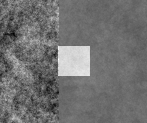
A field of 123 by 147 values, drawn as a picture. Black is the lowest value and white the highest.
The right part is calmer, past a seam about 40% of the way across. The ninth with the highest average is the centre. No overall slope runs across the table. An odd patch, higher than its surroundings, sits in the centre.
